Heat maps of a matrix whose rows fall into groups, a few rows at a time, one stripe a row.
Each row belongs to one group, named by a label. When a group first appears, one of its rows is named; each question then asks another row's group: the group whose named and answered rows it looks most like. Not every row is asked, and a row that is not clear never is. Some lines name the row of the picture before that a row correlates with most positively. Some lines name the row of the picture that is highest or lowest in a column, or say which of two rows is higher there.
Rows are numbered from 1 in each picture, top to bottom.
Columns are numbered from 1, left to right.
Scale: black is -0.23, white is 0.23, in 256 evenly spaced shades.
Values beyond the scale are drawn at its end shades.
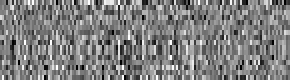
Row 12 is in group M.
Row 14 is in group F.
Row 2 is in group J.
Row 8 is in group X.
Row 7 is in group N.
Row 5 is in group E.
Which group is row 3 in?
N
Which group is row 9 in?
M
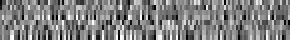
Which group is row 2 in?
E
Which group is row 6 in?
F
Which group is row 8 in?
J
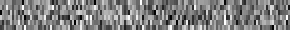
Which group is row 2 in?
X
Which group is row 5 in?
E
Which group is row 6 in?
M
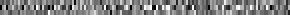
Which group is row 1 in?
E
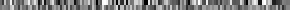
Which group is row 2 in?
J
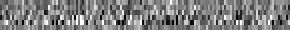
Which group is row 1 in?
F
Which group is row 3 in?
F
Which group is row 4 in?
E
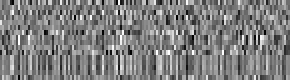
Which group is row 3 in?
J
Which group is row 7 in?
F
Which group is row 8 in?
E
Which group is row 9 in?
E
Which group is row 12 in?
J
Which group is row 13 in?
J
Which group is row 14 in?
J
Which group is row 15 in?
J
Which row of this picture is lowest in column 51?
4
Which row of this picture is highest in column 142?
1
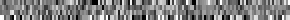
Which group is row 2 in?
F
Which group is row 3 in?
J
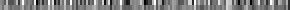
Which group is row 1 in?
X
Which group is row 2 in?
X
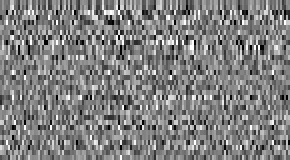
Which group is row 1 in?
J
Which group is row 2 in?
J
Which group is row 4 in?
X
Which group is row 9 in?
F
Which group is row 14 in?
N
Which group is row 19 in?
J
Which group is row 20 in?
M
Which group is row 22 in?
F
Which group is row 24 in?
N
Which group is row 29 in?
X
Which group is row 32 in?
E
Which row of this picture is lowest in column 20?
26
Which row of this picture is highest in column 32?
9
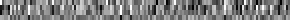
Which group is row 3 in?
E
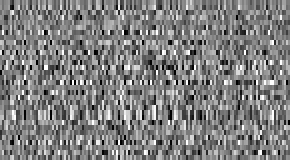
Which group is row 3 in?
J
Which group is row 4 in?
F
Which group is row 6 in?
E
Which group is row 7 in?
F
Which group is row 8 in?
M
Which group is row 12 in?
J
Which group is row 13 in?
X
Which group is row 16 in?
M
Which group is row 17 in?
E
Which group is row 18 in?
E
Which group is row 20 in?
E
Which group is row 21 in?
J
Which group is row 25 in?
X
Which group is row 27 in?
X
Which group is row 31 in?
N
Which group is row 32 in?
J
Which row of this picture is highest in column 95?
11
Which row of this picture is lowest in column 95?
17
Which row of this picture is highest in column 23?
14
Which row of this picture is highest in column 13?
16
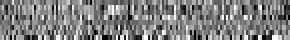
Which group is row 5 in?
M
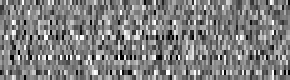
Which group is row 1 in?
X
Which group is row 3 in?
E
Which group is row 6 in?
F
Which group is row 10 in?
M
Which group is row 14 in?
X
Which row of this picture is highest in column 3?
8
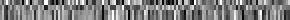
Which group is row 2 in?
F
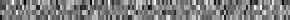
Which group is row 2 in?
X
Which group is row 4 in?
X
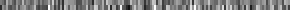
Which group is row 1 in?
X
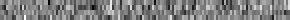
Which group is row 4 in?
M
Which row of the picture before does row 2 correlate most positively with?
1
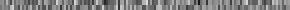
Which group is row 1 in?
N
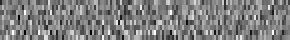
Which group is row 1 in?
X
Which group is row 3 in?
M
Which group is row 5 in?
J
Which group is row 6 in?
F
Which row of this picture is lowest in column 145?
1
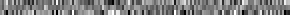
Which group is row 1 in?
N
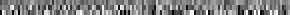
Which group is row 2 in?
J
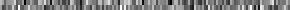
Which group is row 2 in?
E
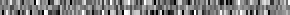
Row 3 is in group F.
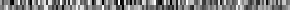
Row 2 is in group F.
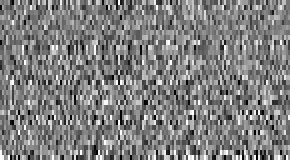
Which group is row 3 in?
M
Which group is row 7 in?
F
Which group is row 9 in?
X
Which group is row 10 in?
F
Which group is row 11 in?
F
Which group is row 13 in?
M
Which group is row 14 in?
X
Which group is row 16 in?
N
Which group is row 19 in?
X
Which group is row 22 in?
J
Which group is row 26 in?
M
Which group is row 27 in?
E
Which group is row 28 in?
J
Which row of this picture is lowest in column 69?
13
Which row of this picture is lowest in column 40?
17
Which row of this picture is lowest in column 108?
32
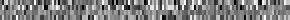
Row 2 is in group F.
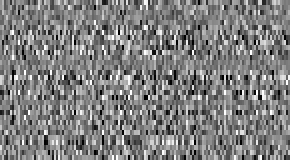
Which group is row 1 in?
N
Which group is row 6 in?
N
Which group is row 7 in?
J
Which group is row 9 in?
E
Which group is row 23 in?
E
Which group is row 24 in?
M
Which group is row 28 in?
F
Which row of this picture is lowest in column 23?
29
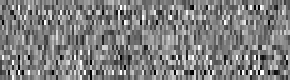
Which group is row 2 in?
E
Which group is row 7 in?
N
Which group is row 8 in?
F
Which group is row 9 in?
F
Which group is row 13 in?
M
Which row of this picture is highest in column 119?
12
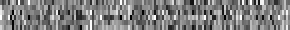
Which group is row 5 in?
M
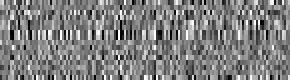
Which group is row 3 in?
E
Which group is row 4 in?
J
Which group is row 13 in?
J
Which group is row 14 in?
E
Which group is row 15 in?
J
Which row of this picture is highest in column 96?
5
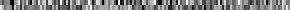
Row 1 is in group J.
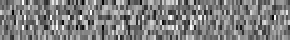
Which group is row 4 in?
M
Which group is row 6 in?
F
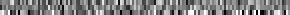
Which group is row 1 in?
J
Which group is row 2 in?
X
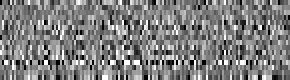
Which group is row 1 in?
E
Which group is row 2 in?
N
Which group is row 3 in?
N
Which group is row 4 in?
X
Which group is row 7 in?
F
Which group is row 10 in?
F
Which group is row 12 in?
F
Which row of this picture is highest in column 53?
16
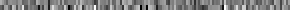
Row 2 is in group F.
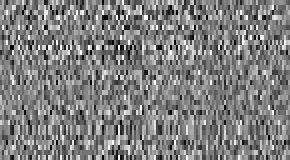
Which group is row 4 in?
N
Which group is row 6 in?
F
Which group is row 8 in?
E
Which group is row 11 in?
M
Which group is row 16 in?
J
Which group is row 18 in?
F
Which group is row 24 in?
F
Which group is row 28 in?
F
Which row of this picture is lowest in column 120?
16
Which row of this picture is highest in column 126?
8
